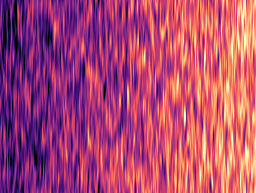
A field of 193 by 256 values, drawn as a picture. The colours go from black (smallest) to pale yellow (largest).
The grain runs up and down. Overall the values sit about 50% of the way up the scale. The field climbs toward the right.
